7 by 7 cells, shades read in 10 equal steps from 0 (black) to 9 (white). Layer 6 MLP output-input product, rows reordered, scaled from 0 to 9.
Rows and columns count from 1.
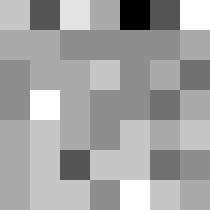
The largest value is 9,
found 3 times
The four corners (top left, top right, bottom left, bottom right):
7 9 6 6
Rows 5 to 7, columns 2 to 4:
7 6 5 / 7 3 7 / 7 7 5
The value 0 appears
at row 1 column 5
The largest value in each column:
7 9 8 7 9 7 9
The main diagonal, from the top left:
7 6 6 5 7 4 6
